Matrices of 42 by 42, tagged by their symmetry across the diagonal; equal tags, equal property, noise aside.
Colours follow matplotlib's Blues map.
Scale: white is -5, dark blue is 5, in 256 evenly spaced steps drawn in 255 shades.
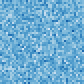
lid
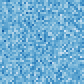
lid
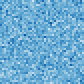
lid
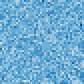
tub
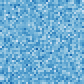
tub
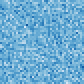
tub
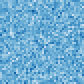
tub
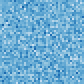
tub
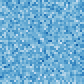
tub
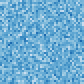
lid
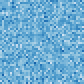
tub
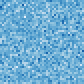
lid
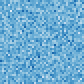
lid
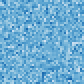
tub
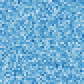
lid
